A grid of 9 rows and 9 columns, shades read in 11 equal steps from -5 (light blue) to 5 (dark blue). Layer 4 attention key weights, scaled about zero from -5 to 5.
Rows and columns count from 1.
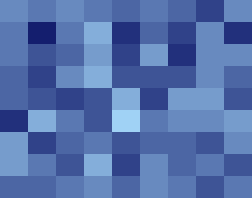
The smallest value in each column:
-2 -3 -1 -3 -5 -2 -2 -2 -2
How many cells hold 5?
1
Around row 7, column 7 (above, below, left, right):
-1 1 1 2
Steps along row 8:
up up down up down up down up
